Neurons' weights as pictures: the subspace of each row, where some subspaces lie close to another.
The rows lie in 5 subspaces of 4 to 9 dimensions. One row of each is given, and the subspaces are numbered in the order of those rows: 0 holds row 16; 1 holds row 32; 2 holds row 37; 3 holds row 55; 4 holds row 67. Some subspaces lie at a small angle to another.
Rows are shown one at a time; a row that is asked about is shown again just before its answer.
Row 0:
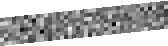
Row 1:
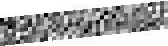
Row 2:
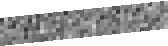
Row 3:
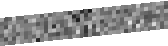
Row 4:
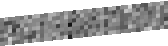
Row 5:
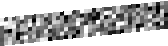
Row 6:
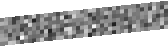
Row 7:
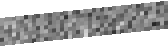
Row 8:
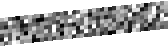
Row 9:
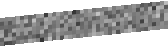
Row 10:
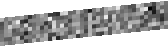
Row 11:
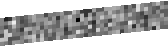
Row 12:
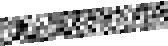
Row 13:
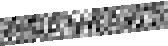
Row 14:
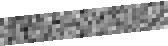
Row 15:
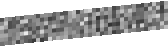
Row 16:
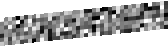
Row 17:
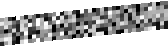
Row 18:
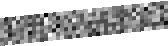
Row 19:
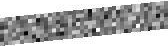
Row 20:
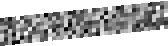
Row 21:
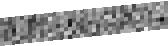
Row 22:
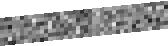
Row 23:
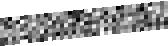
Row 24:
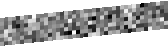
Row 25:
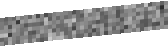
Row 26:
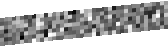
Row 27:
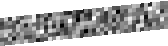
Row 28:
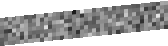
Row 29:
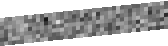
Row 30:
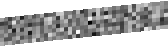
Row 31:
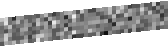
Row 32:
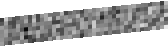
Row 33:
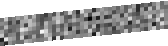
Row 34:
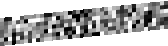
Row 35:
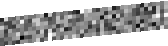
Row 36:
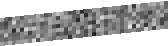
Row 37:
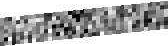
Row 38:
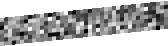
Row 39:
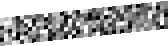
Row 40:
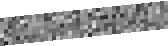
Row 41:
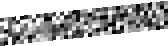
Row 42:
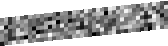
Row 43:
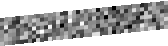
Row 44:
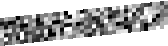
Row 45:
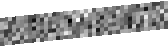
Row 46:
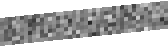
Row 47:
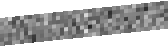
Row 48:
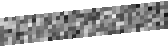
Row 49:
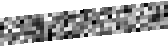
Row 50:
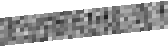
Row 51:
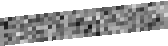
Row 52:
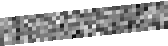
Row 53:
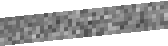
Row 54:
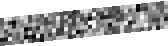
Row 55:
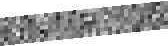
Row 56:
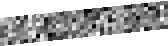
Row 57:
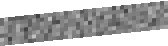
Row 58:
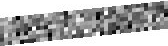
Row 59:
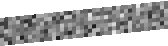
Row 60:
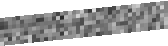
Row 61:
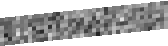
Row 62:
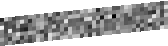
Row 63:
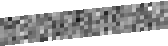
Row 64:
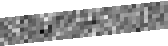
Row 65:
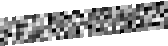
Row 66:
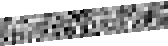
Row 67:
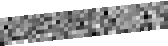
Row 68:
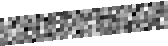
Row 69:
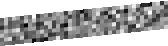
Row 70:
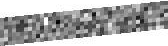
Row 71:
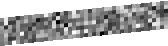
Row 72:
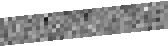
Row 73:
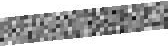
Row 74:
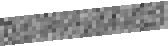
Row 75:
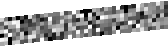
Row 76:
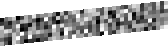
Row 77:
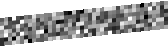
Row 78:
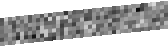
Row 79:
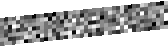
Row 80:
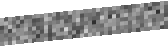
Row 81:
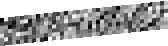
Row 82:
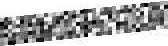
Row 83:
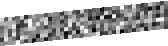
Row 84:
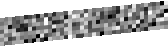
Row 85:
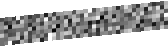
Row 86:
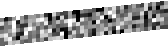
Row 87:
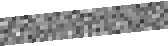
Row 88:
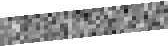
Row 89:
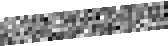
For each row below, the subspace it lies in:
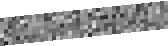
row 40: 3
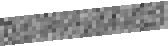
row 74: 3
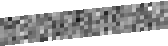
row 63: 4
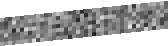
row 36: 0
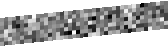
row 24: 0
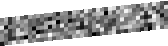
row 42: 4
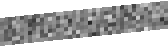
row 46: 0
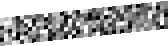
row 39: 2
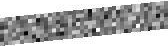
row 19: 4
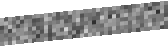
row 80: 3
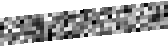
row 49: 3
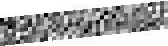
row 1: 2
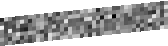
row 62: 3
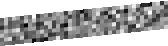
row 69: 3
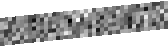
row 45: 0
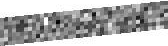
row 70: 1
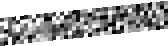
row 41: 3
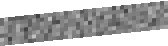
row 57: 1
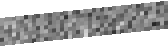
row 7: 0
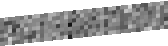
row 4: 0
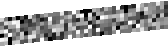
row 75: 1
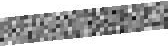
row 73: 0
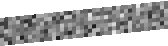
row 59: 3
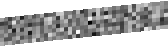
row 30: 0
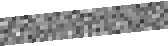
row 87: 3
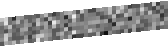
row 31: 4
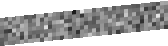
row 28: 3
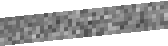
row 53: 1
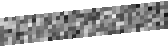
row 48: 2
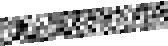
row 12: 1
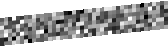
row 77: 4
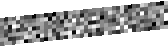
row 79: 0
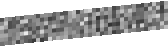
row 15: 4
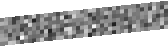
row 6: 3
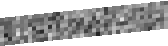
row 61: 4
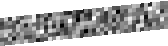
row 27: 2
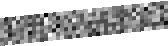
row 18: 0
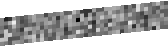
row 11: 1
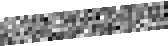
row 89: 1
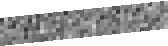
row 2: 0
